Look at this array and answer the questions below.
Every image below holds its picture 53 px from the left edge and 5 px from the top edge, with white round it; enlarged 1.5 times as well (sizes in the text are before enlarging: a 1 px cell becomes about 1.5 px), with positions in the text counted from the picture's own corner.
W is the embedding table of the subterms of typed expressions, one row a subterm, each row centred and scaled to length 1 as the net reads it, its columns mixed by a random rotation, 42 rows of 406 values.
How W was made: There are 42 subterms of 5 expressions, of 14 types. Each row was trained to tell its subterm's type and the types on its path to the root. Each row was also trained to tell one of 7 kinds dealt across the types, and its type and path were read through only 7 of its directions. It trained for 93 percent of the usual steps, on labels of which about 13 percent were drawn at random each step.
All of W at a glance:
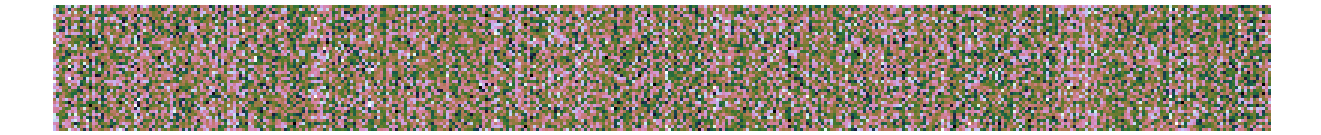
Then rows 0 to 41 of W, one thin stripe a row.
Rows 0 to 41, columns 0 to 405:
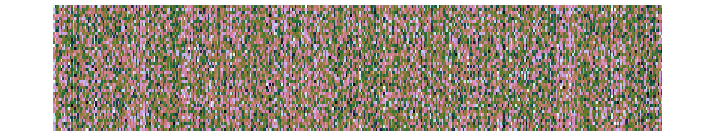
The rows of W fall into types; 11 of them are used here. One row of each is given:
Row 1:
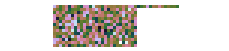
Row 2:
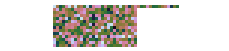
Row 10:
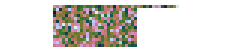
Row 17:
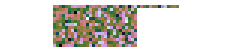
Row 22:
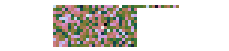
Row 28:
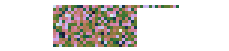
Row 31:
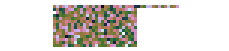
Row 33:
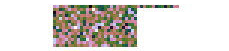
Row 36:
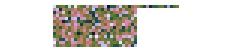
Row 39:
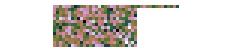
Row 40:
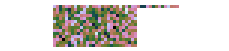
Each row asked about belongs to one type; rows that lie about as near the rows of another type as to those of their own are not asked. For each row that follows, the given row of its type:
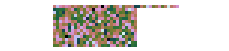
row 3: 31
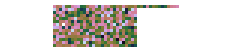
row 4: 10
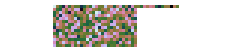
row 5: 33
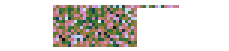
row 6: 40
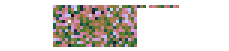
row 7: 1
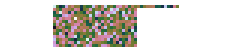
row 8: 33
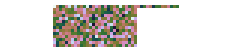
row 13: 2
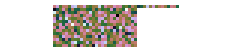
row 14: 40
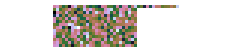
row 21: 17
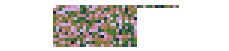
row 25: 33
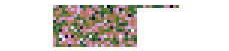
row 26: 2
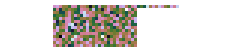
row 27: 40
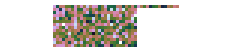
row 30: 10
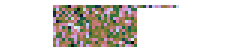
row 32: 17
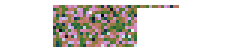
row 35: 2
